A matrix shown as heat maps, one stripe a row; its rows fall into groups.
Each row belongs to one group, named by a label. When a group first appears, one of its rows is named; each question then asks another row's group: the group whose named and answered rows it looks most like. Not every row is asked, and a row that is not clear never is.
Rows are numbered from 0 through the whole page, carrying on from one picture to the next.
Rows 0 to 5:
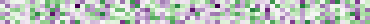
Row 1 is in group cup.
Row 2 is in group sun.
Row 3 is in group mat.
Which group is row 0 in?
mat
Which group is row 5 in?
mat
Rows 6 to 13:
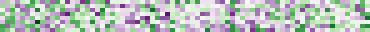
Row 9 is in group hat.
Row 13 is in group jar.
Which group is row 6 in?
cup
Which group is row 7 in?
jar
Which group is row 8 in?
mat
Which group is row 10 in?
hat
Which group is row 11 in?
hat
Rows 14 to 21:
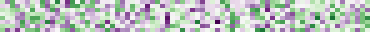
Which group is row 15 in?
hat
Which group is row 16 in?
sun
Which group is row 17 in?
jar
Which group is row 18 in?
jar
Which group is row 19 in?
cup
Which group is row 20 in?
hat
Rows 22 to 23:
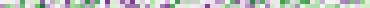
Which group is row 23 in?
hat
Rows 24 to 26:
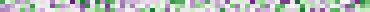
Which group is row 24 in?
jar
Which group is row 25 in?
cup
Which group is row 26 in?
cup
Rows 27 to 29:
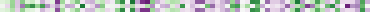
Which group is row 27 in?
sun
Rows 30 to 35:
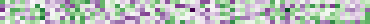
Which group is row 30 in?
hat
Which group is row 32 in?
sun
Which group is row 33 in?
hat
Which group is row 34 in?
hat
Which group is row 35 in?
jar
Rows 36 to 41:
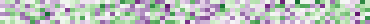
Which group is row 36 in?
sun
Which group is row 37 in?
cup
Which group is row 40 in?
hat
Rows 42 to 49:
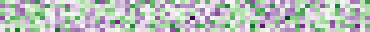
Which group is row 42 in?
jar
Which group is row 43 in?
mat
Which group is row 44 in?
jar
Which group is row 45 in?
jar
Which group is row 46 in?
sun
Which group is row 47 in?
sun
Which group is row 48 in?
mat
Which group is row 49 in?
sun
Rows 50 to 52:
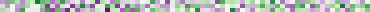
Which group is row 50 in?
mat
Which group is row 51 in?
jar
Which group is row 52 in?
cup
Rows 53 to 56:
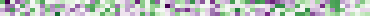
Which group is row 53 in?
jar
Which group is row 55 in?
mat
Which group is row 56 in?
cup
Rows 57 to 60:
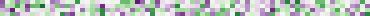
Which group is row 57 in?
sun
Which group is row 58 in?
sun
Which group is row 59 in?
cup
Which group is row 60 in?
mat
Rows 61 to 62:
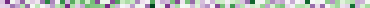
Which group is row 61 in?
mat
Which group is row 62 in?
cup
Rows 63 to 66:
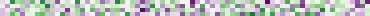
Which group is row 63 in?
sun
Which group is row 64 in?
mat
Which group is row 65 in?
hat
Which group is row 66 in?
mat
